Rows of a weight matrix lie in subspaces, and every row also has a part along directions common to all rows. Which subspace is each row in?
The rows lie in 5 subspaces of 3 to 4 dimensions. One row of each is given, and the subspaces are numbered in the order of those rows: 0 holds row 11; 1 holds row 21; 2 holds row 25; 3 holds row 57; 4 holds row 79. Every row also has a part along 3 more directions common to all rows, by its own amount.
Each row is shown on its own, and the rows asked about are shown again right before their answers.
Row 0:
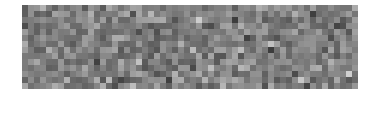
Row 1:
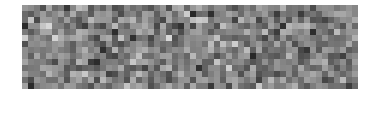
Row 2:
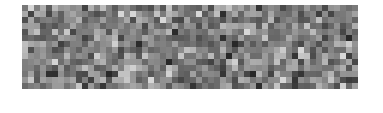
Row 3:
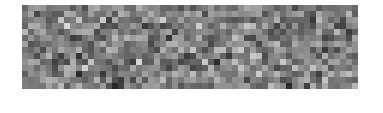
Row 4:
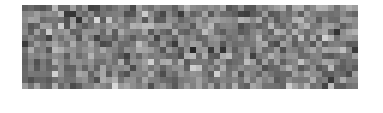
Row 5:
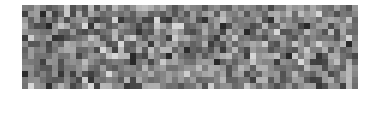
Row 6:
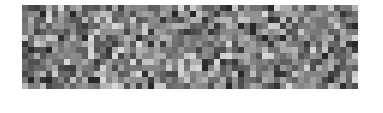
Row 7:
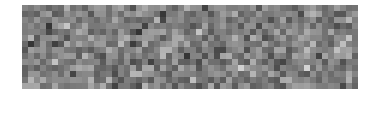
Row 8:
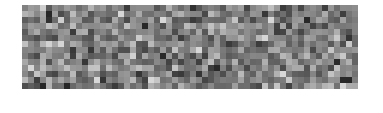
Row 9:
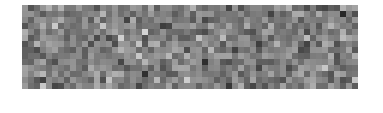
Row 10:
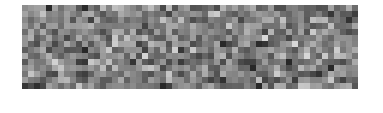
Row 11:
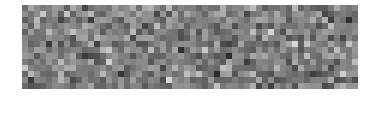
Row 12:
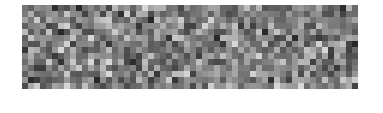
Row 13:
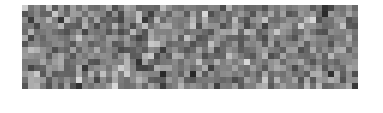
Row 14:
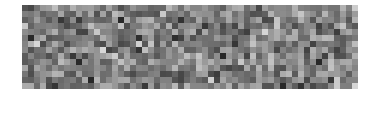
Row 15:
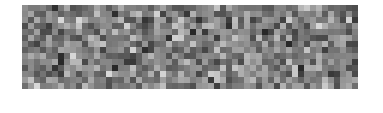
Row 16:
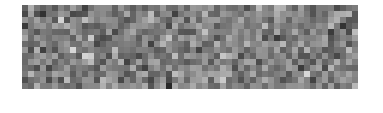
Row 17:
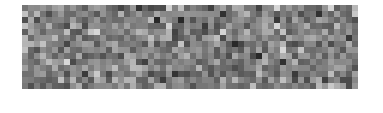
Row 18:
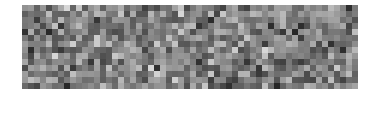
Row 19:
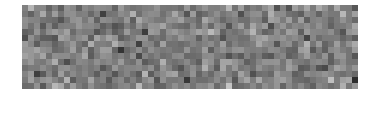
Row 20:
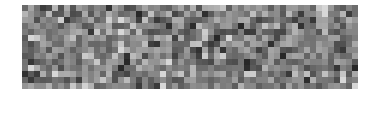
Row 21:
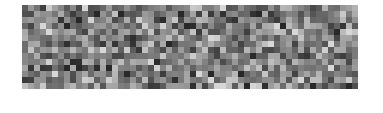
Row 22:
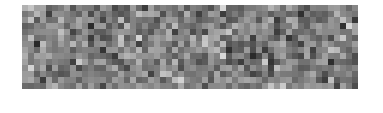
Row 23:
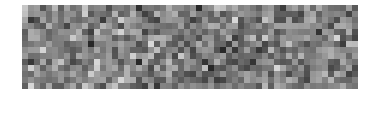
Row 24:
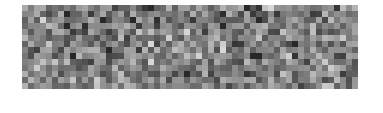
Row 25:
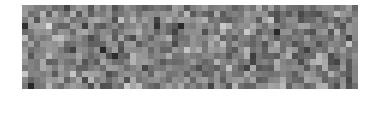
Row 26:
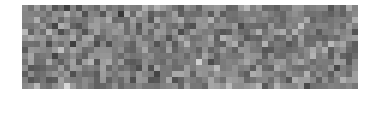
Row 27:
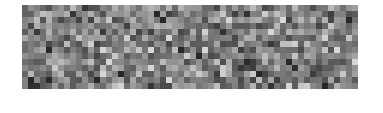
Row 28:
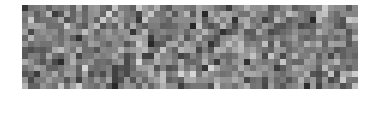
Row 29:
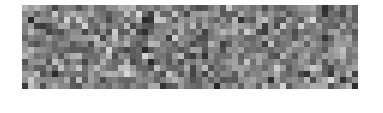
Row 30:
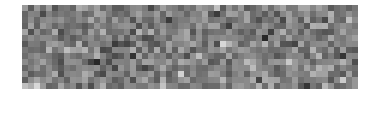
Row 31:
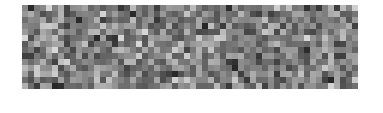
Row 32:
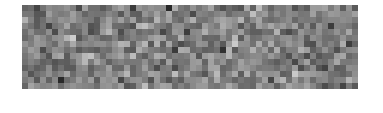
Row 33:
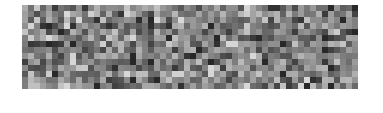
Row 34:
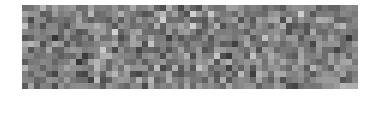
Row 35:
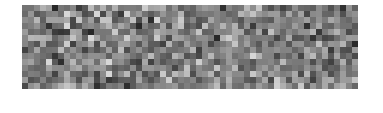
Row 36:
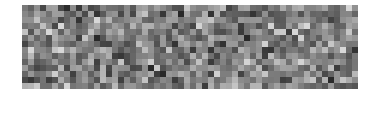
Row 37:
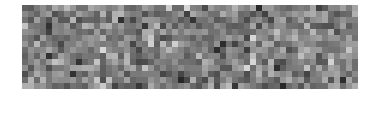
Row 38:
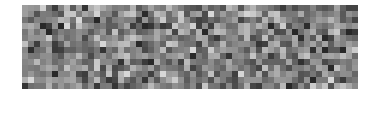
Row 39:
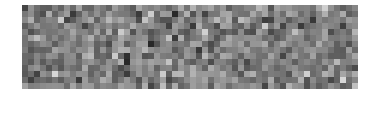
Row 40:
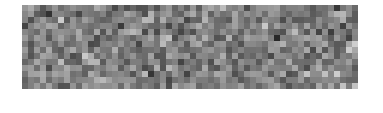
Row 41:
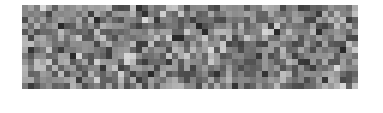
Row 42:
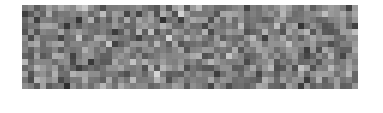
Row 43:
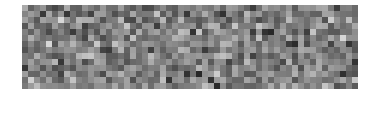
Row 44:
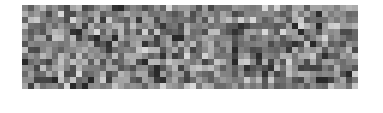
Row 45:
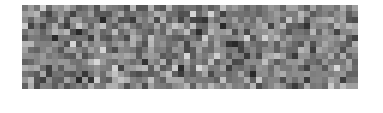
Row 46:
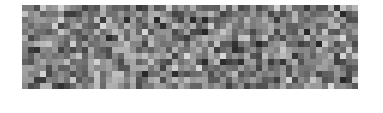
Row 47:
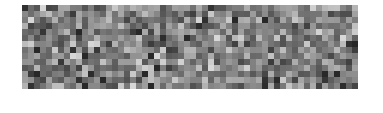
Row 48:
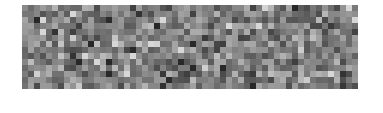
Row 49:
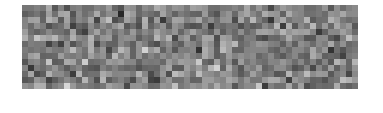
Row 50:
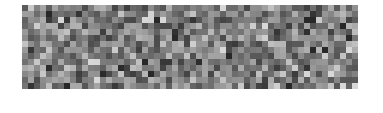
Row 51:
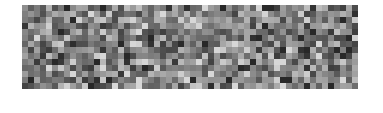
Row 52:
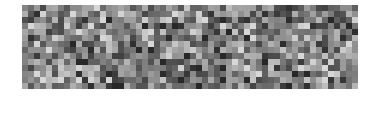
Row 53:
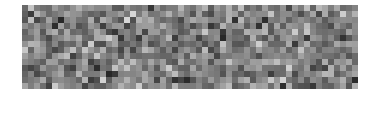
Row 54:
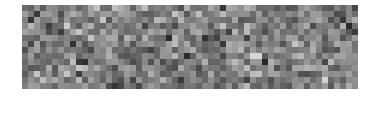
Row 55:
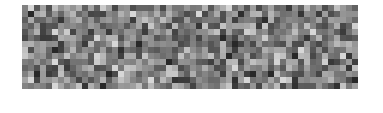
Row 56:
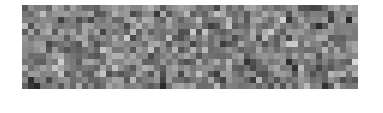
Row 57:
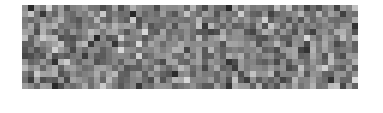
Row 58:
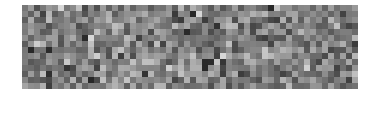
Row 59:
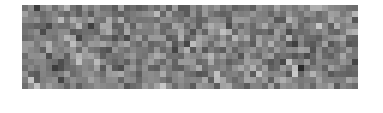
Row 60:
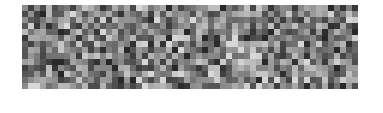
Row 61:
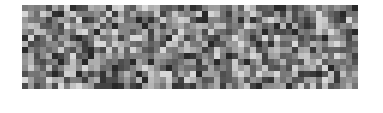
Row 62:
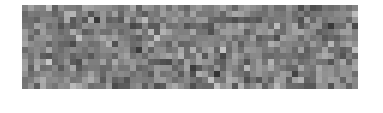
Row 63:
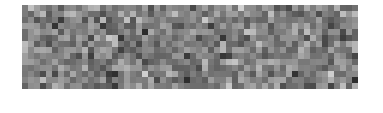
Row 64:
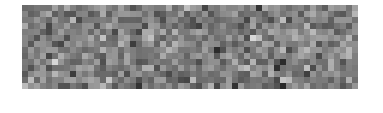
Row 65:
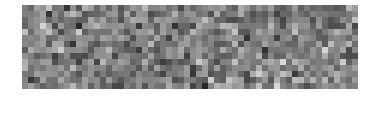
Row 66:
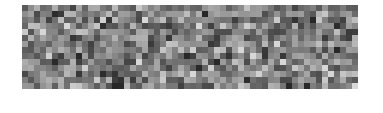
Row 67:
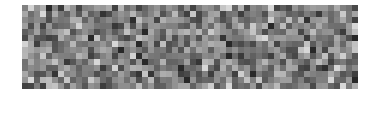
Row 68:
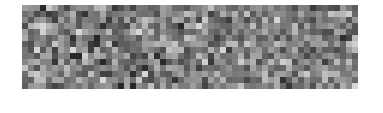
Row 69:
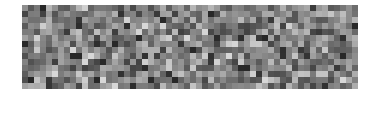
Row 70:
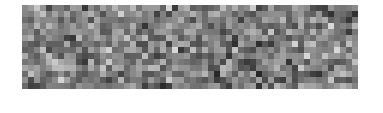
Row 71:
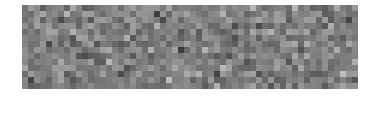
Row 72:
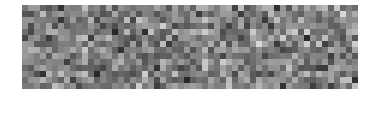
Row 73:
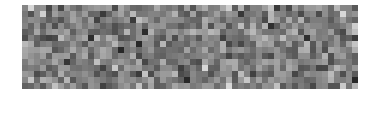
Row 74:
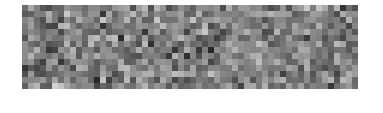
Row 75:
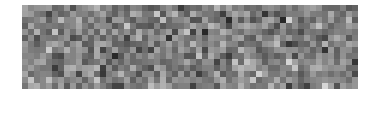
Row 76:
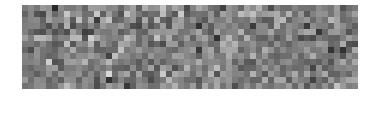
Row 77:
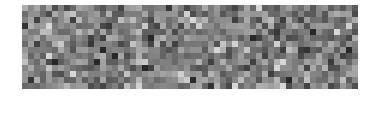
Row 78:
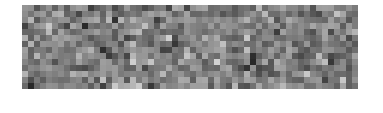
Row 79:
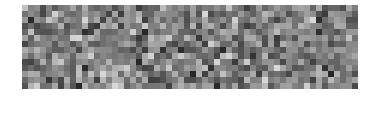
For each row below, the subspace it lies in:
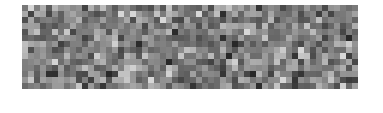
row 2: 3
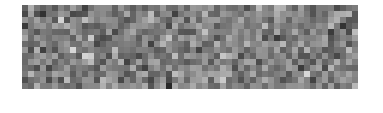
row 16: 4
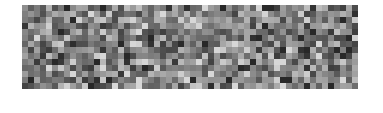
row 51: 2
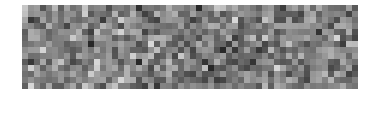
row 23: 4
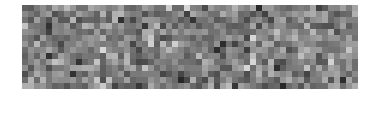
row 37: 2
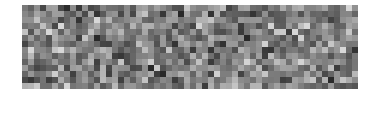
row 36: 1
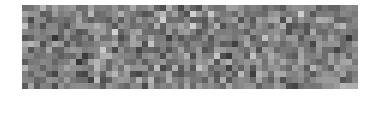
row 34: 2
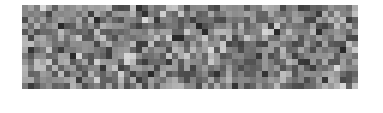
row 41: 1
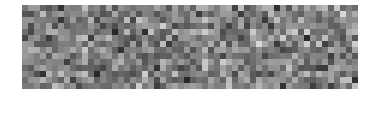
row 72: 3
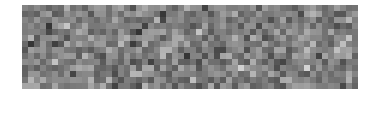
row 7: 2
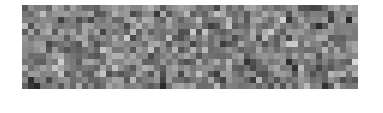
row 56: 0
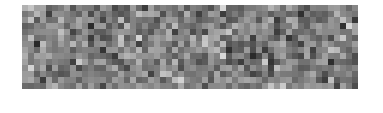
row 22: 2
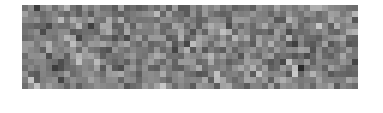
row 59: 0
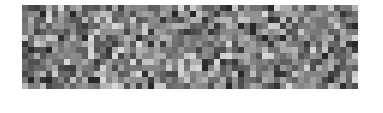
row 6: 3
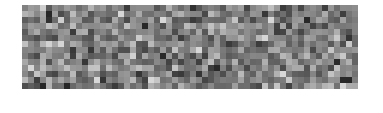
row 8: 1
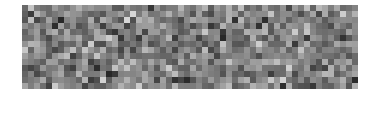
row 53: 3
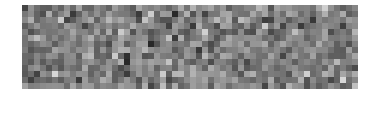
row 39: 4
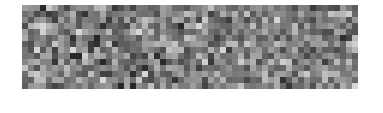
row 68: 4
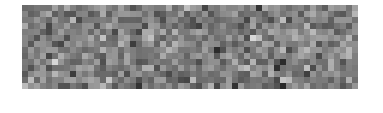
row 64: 2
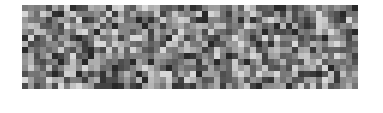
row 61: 4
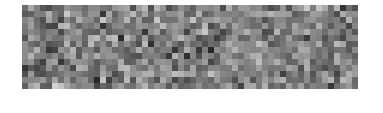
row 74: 3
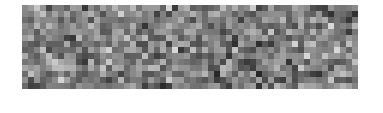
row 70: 0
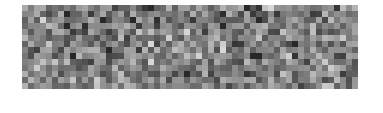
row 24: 0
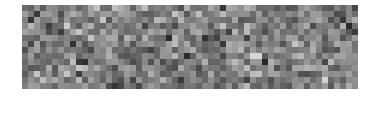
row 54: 2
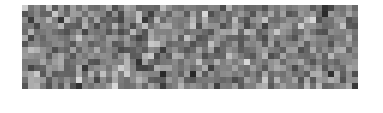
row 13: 4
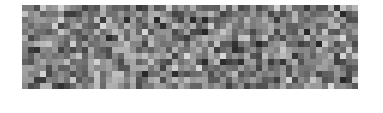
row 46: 3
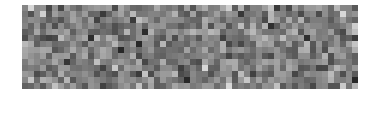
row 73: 3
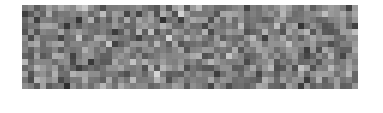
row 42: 1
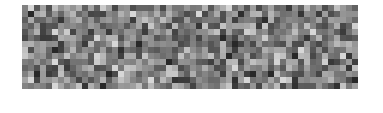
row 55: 3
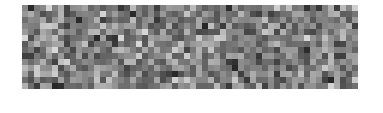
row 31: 3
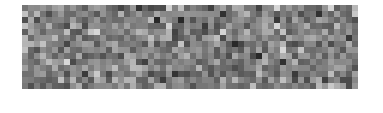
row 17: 3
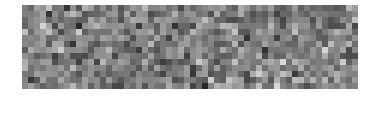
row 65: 1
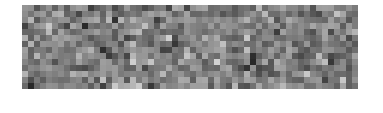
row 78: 2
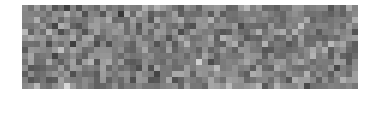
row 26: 1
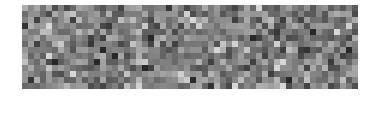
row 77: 2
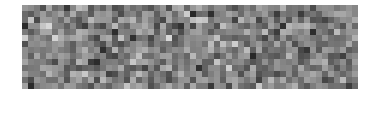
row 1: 2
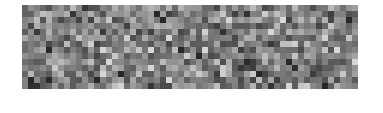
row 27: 0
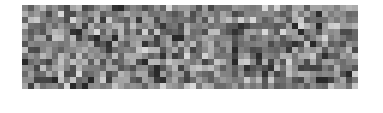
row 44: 1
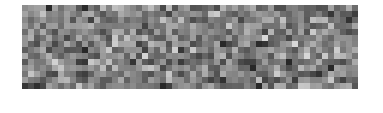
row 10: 0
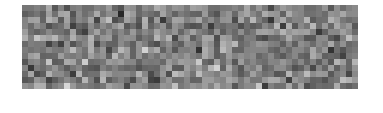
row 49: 1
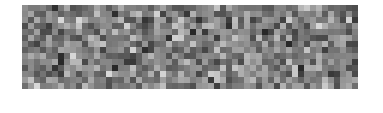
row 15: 0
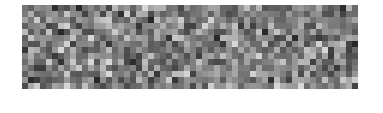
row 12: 1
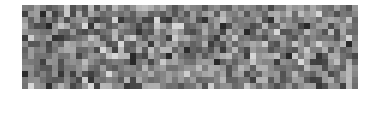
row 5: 2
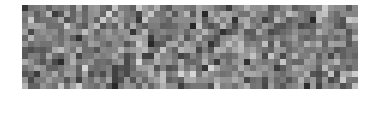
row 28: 4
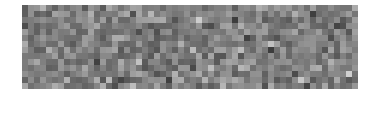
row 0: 4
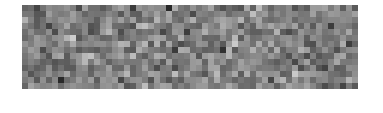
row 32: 0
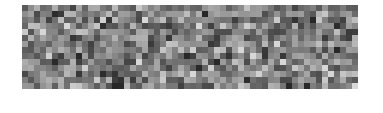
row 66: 4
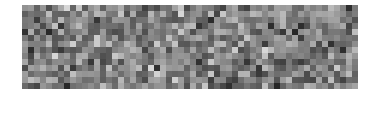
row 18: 1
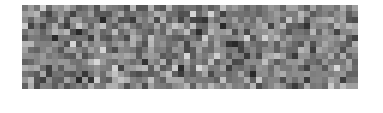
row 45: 2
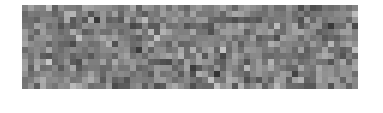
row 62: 1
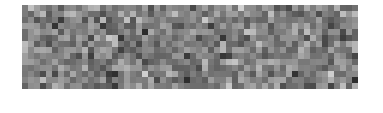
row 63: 3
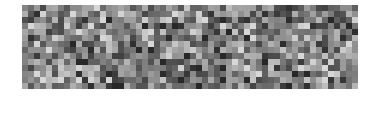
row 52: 2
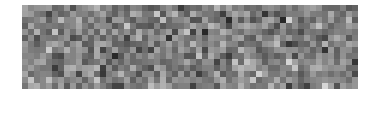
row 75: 0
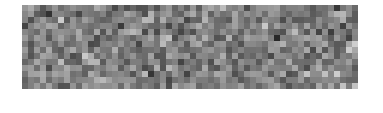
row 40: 4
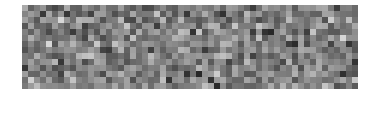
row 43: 0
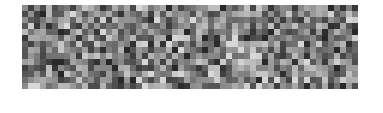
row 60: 0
